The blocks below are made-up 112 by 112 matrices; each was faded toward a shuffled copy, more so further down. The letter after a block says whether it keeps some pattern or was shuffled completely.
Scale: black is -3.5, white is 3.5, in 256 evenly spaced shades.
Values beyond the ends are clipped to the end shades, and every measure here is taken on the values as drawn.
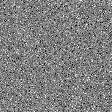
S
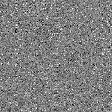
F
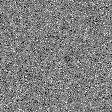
S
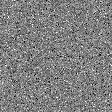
S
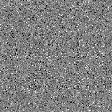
F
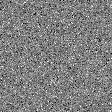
S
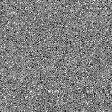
F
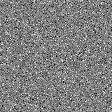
S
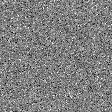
S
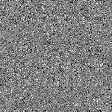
F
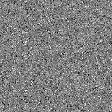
F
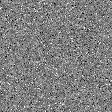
S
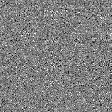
F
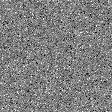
S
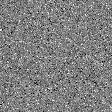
S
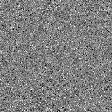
F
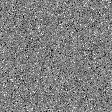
S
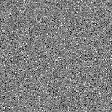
F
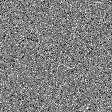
S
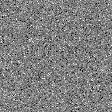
F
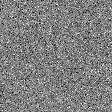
S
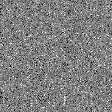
F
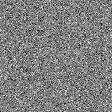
F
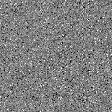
F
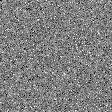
S
